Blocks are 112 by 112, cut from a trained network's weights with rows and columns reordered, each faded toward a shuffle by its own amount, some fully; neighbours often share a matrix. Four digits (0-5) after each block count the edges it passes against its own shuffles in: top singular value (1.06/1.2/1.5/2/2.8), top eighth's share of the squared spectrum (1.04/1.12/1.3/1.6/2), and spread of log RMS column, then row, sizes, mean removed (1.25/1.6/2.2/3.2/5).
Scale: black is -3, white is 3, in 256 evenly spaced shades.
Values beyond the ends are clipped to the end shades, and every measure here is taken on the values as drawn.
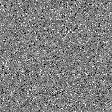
3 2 0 1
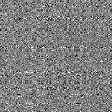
4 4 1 3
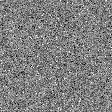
0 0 0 0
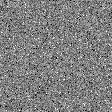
0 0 0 0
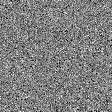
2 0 0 0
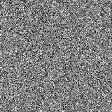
3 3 1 0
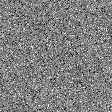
0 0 0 0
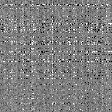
4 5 2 4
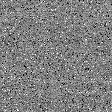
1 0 0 0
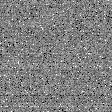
2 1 0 0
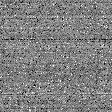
3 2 0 1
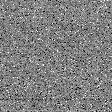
1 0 0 0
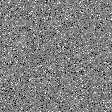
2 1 0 0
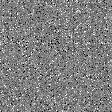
2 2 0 1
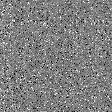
1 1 0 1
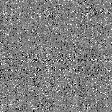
2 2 0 2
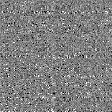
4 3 1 3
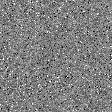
1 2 0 1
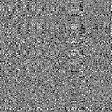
4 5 3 3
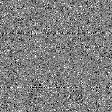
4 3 1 2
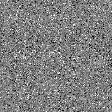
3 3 2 1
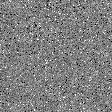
1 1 0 0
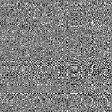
4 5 3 3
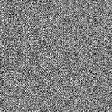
4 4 2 2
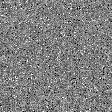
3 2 0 1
